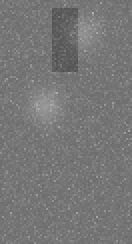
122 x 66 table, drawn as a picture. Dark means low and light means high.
There is no overall slope. The halves do not mirror each other. The distribution is heavy-tailed on both sides. An odd patch, lower than its surroundings, sits in the top middle. There are two bumps.
